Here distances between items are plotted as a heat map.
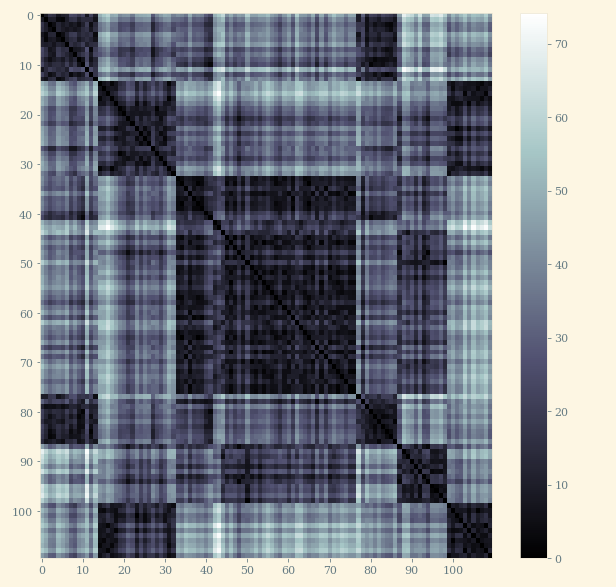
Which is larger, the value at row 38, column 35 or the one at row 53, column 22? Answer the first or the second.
the second
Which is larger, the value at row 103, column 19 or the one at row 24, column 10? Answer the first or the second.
the second
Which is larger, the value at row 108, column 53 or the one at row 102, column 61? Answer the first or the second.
the first
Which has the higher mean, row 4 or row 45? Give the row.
4
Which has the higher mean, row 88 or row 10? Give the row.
88
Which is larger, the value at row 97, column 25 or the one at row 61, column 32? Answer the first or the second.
the second
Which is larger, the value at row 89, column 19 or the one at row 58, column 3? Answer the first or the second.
the first
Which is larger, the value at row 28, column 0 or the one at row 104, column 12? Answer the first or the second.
the first
